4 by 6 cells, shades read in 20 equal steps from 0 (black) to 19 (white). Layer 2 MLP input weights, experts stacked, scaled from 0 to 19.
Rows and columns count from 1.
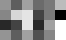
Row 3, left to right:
3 5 17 3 12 19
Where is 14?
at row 1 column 6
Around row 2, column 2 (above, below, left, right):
7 5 10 17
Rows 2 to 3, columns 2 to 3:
16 17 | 5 17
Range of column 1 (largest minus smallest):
8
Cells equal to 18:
0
